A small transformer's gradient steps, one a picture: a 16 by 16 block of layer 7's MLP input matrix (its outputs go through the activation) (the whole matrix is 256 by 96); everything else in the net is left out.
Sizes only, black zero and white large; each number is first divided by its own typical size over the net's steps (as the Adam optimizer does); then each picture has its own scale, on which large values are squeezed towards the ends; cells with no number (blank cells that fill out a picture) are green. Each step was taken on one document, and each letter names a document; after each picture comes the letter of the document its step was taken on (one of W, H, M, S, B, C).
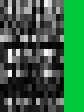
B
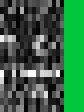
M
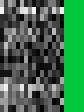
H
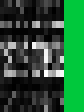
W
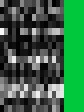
H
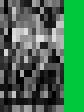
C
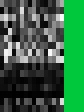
B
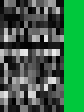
H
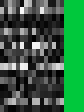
M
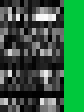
B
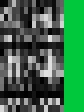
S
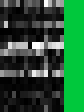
W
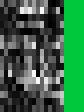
M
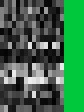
C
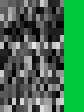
C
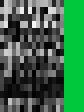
B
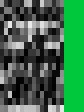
C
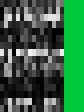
B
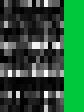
W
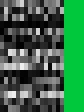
H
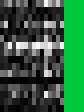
W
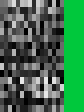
H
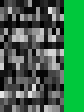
H
